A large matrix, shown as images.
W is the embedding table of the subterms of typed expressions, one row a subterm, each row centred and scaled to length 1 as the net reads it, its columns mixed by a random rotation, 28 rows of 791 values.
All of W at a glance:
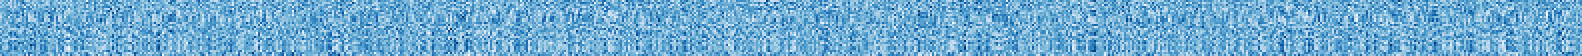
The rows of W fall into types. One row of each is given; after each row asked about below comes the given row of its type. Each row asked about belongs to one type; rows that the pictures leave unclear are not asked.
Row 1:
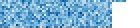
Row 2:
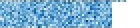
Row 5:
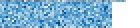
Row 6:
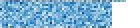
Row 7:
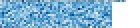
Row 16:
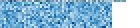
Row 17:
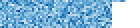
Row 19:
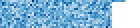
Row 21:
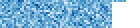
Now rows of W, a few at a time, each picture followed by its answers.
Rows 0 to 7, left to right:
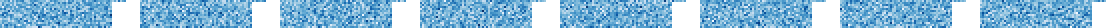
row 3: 5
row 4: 1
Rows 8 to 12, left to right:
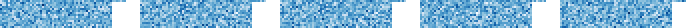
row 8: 6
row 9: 7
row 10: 7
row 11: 21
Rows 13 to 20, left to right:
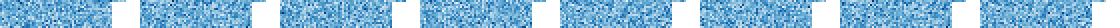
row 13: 6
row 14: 19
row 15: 16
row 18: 6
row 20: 17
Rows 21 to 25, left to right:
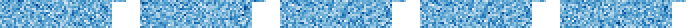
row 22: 19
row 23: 17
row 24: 17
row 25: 5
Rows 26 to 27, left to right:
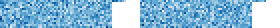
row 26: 19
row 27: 16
